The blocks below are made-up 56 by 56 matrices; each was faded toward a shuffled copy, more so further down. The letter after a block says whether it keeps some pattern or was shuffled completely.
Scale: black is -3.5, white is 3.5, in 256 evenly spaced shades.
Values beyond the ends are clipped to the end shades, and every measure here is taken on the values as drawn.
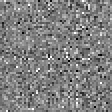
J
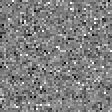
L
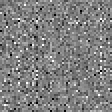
J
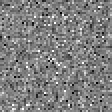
L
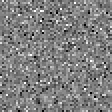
L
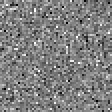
L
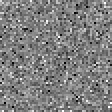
L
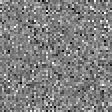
J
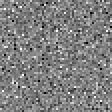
L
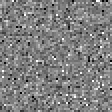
L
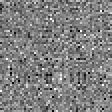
J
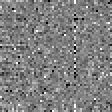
J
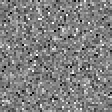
L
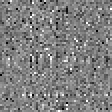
J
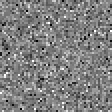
L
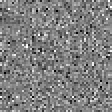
J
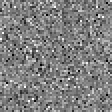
L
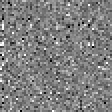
J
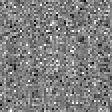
J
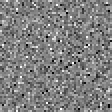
L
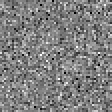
L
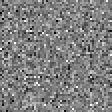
J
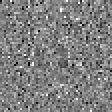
J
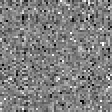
J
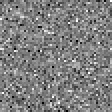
L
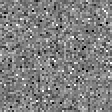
L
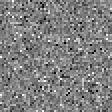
L
